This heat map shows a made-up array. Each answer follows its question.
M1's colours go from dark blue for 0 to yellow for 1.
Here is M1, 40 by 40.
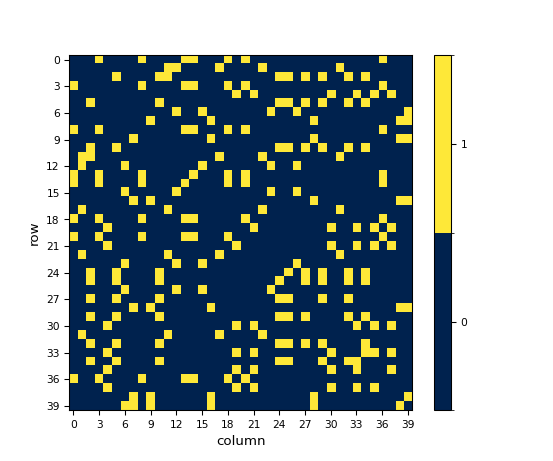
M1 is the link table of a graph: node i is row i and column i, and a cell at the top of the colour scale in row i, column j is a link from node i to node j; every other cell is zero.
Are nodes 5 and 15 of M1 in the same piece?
yes
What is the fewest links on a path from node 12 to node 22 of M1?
2
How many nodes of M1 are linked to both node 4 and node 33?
5
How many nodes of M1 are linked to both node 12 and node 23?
3
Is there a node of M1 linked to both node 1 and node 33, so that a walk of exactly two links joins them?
no
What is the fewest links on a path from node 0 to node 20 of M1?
1
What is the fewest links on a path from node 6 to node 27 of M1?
5
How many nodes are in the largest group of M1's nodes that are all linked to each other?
8
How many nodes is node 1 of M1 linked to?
5
